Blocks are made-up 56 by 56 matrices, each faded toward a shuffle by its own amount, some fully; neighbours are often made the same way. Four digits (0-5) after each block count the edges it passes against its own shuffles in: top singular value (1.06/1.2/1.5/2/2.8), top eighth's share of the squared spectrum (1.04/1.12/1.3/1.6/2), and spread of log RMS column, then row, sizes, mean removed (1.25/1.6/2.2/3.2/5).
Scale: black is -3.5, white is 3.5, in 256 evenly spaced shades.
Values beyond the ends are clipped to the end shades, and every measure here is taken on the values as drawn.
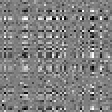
5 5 3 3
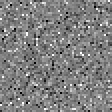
1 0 0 0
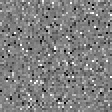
2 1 0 0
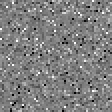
0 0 0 0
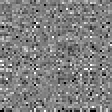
4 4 2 2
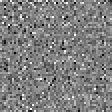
4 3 2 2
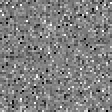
0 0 0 0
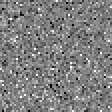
0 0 0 0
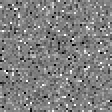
0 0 0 0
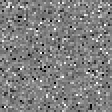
0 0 0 0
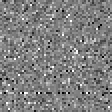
3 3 0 1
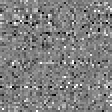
4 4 1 3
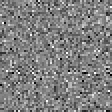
3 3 1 1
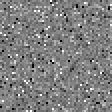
0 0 0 0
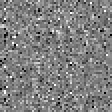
1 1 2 0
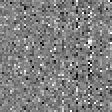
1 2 2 0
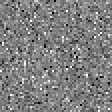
0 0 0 0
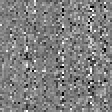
2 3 3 0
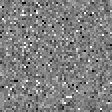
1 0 1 0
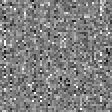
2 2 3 0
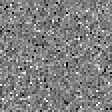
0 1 1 0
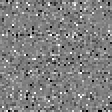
3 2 0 1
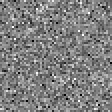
1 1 0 0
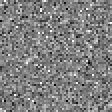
1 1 0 0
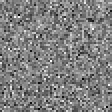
1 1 0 0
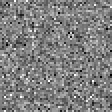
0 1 0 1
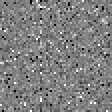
2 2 1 0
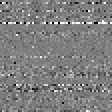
3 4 0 3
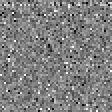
1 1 0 1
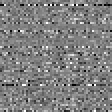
2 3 0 4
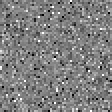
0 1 0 0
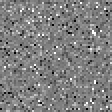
1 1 0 0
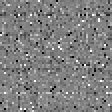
3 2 0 1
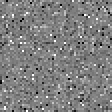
3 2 0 1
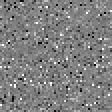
2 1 0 0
